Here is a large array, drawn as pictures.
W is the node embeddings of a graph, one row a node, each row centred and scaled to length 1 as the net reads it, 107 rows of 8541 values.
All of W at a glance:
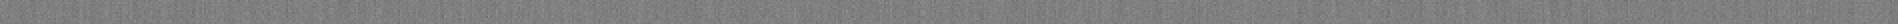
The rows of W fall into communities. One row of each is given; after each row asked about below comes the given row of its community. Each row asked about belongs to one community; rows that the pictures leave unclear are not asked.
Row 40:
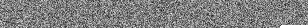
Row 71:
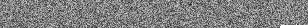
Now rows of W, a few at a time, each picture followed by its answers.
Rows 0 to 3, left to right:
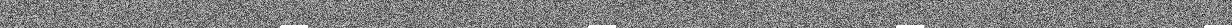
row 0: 40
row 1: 40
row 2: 40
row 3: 71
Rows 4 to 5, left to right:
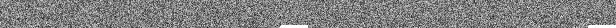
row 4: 40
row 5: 71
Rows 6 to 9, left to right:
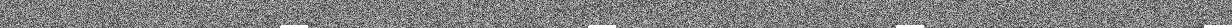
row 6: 40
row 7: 40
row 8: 40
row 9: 71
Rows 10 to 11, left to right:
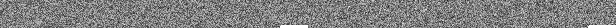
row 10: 40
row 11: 40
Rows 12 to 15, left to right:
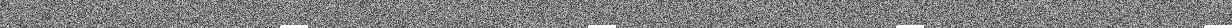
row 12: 71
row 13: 71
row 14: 71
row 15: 71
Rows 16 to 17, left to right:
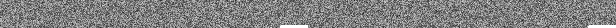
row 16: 40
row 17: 40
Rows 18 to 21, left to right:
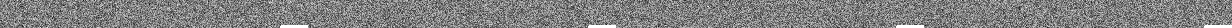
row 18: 71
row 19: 71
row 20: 40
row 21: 71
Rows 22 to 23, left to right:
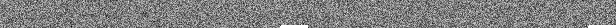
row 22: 40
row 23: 40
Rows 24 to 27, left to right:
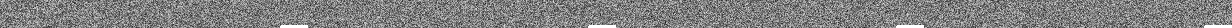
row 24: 40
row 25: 71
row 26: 40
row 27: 40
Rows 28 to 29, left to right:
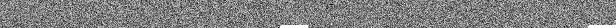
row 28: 71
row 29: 71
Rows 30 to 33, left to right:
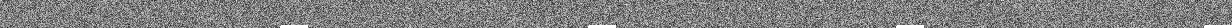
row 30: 71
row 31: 71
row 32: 40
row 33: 71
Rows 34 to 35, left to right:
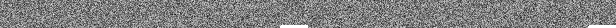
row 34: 40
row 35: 40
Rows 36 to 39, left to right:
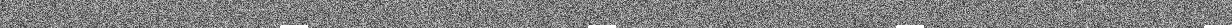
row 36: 71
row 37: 71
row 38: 40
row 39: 71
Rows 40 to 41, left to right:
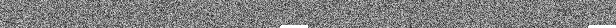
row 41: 40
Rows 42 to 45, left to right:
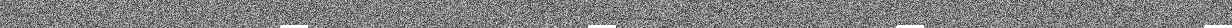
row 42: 71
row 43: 71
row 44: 40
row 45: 40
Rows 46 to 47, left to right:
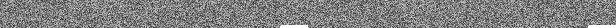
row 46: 71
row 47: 71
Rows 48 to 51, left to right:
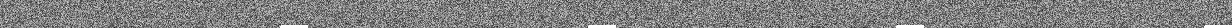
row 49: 71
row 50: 40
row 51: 40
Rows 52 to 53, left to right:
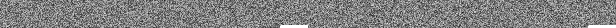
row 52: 71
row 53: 40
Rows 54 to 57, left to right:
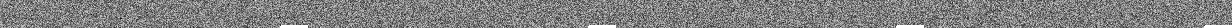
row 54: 40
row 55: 71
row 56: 71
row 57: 40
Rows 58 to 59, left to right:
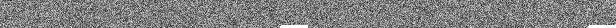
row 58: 71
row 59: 71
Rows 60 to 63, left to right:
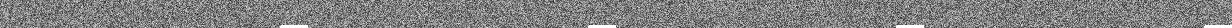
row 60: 40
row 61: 40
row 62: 71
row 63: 71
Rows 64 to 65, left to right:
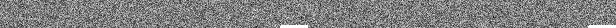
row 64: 71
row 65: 40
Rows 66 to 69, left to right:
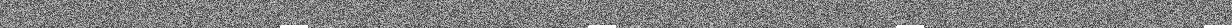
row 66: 40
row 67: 40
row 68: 40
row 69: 71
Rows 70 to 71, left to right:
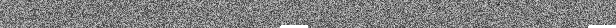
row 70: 40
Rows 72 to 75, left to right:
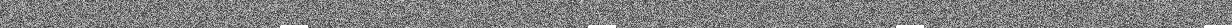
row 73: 71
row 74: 40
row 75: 40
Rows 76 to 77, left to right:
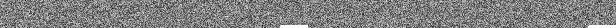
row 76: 40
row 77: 40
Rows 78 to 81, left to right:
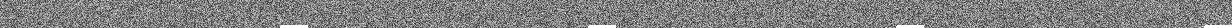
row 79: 71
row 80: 40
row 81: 71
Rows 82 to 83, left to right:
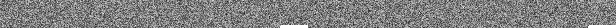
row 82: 71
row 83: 71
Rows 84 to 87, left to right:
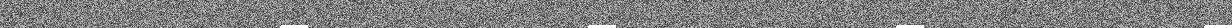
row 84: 40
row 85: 71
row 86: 40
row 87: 71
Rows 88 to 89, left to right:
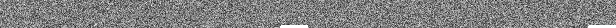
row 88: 40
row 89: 71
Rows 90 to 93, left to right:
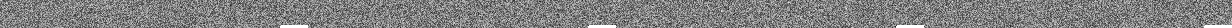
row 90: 71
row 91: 40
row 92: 40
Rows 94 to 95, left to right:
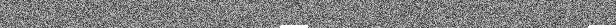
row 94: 40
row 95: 40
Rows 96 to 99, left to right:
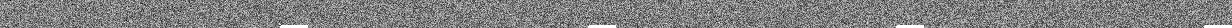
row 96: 71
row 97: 71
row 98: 71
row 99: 40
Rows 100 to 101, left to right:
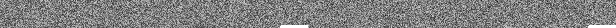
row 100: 40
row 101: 71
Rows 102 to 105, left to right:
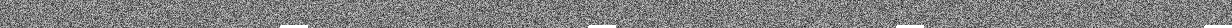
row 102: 71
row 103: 71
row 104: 71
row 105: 40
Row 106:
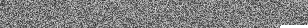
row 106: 71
